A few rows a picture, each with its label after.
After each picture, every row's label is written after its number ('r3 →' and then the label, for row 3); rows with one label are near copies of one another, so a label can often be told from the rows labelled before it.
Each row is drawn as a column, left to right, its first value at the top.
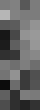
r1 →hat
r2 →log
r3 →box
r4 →box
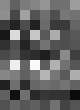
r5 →hat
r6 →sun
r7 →hat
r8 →sun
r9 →log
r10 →sun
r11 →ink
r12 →log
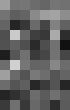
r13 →log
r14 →sun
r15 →ink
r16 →hat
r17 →hat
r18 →box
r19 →hat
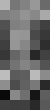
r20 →log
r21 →box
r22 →box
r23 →log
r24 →hat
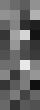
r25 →hat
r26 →box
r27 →sun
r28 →hat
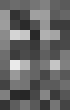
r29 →box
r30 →sun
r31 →sun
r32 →hat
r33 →box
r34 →sun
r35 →ink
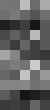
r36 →ink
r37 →ink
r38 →log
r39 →sun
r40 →log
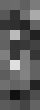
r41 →ink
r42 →sun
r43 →ink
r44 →hat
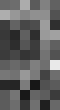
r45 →hat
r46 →hat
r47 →log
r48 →hat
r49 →box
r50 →sun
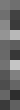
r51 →box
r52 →sun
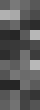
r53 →hat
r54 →hat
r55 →ink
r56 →sun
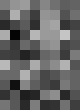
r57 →sun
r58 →hat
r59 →log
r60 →sun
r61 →box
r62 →box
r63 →sun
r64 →ink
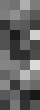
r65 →ink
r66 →hat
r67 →log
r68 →sun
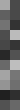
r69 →log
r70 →sun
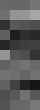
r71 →ink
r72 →hat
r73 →hat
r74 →hat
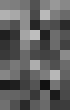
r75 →hat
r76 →hat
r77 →box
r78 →sun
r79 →hat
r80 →log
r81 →ink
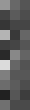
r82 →sun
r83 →ink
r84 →ink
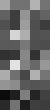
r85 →log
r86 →sun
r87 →box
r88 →log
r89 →ink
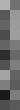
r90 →log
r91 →box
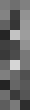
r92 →hat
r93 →sun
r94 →box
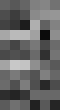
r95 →sun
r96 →sun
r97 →sun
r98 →box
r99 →hat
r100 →box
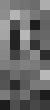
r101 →box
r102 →hat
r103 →box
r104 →ink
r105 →log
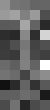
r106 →hat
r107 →hat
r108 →box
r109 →hat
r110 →sun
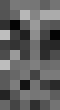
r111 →sun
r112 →ink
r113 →hat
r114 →box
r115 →hat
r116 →hat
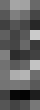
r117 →ink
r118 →log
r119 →log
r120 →sun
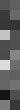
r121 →sun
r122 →ink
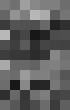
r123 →sun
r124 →hat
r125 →log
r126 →hat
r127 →hat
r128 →ink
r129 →ink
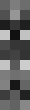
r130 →sun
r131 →hat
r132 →sun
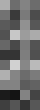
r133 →log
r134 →sun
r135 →box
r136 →sun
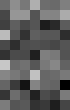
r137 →sun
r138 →hat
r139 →hat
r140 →log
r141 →ink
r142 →ink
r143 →hat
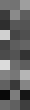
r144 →sun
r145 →hat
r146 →log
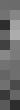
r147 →ink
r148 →box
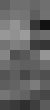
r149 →box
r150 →box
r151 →box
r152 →ink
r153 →ink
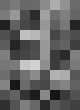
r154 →ink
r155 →hat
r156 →sun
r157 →sun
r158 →box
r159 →log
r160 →log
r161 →ink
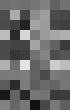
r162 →sun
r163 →hat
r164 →sun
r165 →box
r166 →box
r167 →sun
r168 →sun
